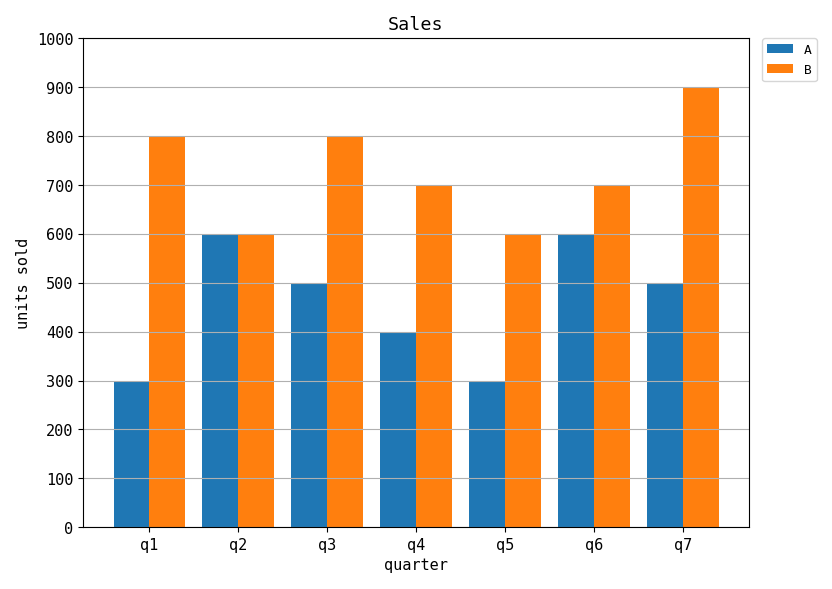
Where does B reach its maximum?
q7
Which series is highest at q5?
B
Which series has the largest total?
B
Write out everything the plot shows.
Title: Sales
x-axis: quarter, ticks q1 q2 q3 q4 q5 q6 q7
y-axis: units sold, ticks 0 100 200 300 400 500 600 700 800 900 1000
Legend: A, B
Values:
A: 300 600 500 400 300 600 500
B: 800 600 800 700 600 700 900
